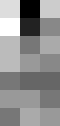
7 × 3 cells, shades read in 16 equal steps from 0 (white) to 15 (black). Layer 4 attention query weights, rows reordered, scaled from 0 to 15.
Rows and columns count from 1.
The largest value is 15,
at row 1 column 2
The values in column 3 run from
3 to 9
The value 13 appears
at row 2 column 2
